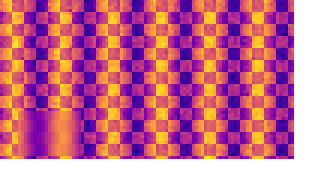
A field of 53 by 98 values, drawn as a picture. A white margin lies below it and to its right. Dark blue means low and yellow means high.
The bottom left is the calmest part. Stripes running up and down repeat 6 times from left to right. An odd patch, calmer than its surroundings, sits in the bottom left.
